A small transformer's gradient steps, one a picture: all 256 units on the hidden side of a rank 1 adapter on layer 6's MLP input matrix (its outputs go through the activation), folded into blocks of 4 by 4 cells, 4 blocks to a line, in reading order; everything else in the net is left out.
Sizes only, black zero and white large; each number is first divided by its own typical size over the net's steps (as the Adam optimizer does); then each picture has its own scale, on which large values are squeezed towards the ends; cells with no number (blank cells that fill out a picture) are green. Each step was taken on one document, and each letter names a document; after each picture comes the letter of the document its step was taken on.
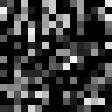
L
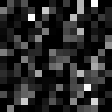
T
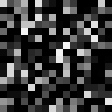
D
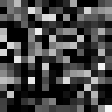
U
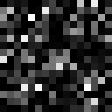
T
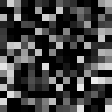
U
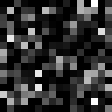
T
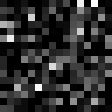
T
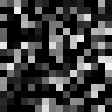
U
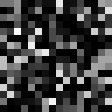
U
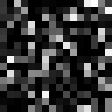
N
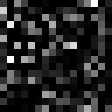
N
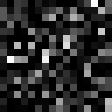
N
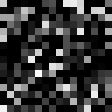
L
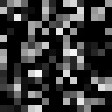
L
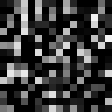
D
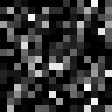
T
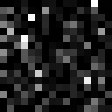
T
